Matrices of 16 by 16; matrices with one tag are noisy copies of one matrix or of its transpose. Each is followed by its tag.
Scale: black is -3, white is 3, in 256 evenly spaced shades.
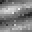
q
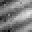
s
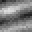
q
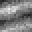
q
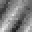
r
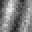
q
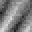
r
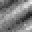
r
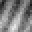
s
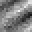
r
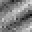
r
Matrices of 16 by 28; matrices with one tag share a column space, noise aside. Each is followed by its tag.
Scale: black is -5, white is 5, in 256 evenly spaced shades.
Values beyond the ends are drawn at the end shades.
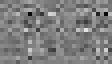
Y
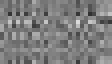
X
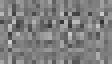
X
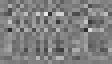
Y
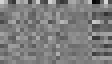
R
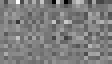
R
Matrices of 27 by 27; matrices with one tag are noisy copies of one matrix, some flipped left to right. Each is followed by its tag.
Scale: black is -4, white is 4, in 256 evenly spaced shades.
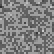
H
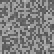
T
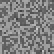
T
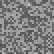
H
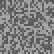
T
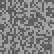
T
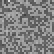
H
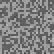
T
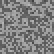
H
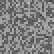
T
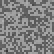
H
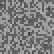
T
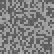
T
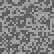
H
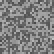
H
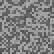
H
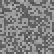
H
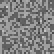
T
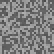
T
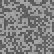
H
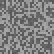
T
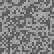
H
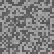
H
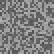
T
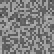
T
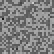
H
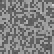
T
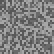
T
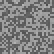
H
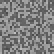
T
